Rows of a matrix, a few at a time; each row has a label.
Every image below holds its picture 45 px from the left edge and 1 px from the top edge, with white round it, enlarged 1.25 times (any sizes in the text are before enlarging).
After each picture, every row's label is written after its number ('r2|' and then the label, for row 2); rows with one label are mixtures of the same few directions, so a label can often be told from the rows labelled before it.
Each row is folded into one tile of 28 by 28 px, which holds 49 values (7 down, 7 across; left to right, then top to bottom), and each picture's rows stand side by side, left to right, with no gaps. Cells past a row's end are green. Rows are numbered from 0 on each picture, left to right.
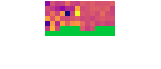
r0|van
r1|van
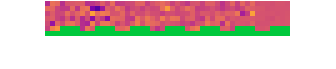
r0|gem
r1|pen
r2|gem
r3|pen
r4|gem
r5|van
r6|gem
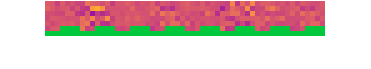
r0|van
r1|pen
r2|pen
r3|pen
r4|van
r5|van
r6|pen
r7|pen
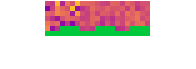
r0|van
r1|gem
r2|pen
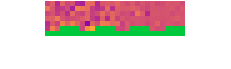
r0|van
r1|gem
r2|van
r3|gem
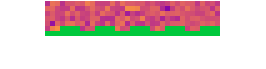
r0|gem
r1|gem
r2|pen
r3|pen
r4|van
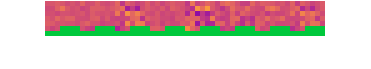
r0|pen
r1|gem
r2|pen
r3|pen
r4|pen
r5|gem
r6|pen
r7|pen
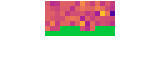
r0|gem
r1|van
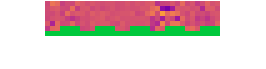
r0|gem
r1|pen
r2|van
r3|pen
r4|pen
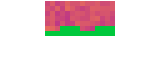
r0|pen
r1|gem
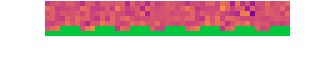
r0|gem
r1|gem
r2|van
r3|gem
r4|gem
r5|van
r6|van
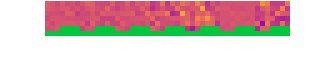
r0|van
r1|gem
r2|van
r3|van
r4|pen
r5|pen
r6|gem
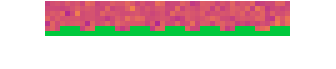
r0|van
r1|gem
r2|pen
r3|gem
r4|gem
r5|van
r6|gem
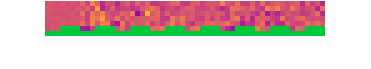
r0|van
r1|pen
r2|van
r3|gem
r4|gem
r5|gem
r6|pen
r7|van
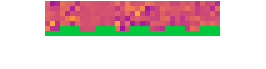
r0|gem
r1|gem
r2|van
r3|gem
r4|van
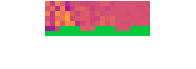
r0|pen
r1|gem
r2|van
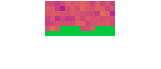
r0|pen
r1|van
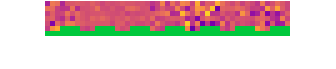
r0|gem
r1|pen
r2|pen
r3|van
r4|van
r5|van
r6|pen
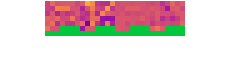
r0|pen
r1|gem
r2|pen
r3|pen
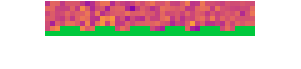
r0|gem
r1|gem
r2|pen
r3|gem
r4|gem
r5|van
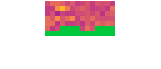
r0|pen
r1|van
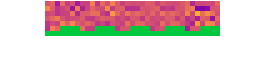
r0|van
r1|van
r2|pen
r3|pen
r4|pen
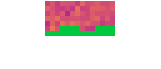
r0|van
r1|gem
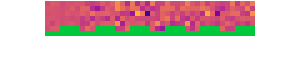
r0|gem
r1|pen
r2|van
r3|gem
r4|van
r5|van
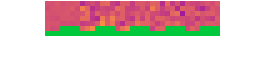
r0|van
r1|gem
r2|gem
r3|van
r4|pen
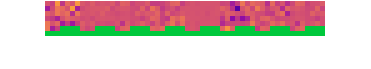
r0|van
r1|van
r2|gem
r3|gem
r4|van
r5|pen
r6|van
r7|gem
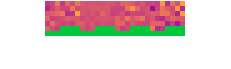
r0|van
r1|van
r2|pen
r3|van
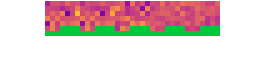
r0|van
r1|van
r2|van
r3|van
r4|gem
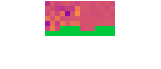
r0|van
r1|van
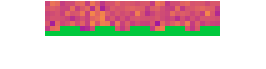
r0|gem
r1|pen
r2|van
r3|gem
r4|van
